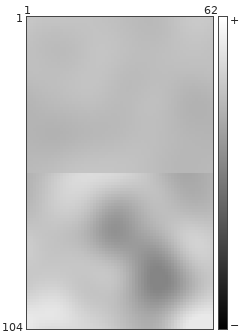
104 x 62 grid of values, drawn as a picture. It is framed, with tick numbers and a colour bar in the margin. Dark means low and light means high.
Values change most from cell to cell in the bottom right. Neither half mirrors the other. The top part is calmer, up to a seam about 50% of the way down.
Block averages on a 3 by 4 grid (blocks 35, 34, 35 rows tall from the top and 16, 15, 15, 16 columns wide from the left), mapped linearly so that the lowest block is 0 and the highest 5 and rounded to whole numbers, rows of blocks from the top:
3333 / 3332 / 5303
